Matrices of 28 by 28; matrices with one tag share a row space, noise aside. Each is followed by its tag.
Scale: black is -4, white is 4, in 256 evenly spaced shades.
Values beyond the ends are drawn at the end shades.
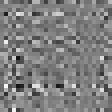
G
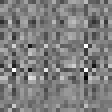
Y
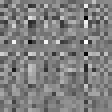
Y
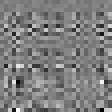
G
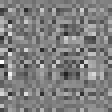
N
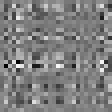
G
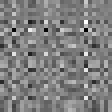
Y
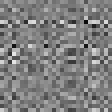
Y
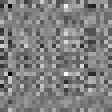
N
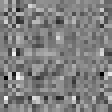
G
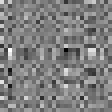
N
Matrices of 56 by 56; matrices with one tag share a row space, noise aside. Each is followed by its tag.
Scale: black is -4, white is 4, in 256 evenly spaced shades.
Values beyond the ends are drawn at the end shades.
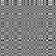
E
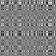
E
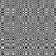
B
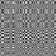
B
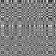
E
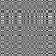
E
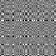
B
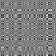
E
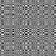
B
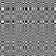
B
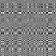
E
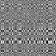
E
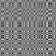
E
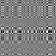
E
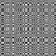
B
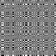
B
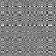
E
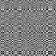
E
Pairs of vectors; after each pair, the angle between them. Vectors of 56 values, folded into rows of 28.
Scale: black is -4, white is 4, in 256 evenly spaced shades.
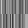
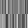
partly aligned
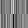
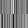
nearly parallel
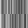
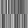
partly aligned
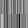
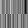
orthogonal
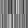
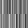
orthogonal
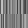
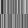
nearly opposite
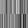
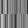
orthogonal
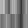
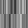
partly opposed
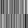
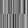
partly opposed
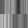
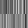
orthogonal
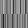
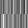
nearly opposite
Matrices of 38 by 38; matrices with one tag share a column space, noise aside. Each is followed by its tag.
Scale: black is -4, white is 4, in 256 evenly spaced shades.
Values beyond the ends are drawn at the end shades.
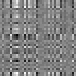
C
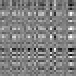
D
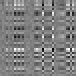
D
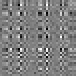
D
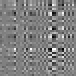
D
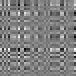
D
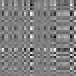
D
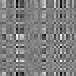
C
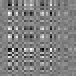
D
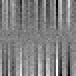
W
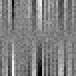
W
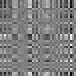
C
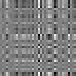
C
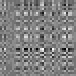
D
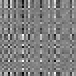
C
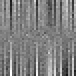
W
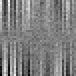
W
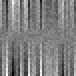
W
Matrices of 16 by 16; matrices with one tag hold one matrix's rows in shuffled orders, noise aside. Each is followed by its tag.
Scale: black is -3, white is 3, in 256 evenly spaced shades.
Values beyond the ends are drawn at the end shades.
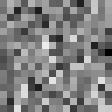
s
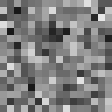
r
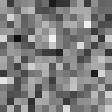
r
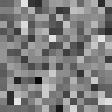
s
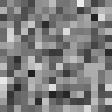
r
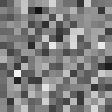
s
